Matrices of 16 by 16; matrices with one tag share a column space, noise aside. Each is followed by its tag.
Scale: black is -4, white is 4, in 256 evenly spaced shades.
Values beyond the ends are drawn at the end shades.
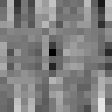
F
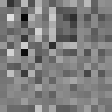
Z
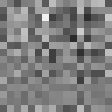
Z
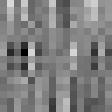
F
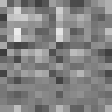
Z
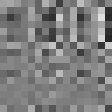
Z
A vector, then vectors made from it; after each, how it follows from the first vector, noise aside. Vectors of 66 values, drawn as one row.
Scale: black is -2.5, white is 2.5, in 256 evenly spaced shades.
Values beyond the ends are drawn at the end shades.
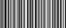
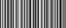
reversed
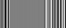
partly zeroed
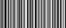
copied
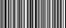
copied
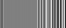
partly zeroed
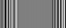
partly zeroed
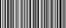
reversed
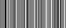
partly zeroed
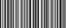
reversed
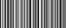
reversed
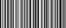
reversed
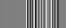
partly zeroed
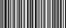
copied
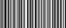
copied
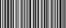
reversed
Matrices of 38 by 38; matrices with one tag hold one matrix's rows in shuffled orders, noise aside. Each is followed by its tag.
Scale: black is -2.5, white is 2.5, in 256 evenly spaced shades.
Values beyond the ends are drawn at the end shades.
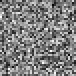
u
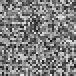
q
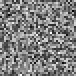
u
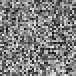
u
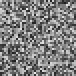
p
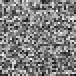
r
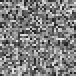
q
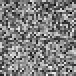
u
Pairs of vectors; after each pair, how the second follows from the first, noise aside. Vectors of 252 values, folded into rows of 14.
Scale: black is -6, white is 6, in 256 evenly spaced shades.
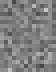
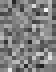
scaled up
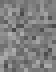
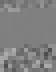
partly zeroed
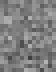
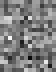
scaled up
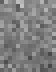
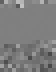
partly zeroed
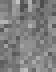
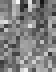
scaled up
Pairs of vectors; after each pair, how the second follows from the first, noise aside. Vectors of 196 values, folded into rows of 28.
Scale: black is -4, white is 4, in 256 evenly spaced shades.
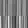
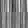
reversed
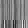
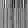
reversed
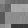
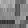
wrapped around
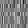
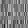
reversed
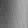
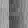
wrapped around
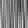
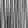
reversed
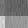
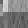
wrapped around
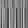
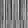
reversed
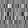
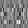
reversed
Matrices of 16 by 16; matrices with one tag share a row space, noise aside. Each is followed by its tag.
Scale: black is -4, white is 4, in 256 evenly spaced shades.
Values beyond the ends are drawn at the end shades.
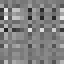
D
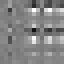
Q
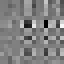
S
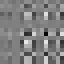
S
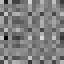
D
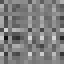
D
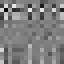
D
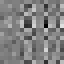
S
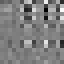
S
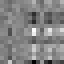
Q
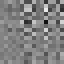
S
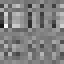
D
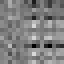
Q
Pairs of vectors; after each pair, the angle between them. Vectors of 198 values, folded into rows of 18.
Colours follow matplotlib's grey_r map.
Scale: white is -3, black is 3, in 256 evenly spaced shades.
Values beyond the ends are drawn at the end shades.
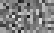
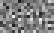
nearly parallel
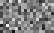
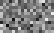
nearly opposite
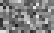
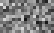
partly opposed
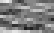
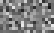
orthogonal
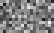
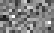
partly aligned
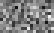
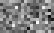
nearly opposite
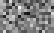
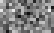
partly aligned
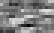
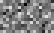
orthogonal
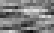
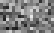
partly aligned
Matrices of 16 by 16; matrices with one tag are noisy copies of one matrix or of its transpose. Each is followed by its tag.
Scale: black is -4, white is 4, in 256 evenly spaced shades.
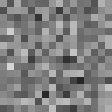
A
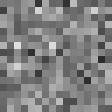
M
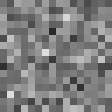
M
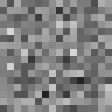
A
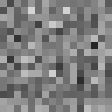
A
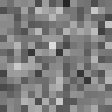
M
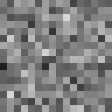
M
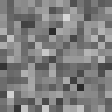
M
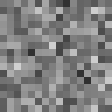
M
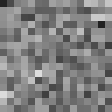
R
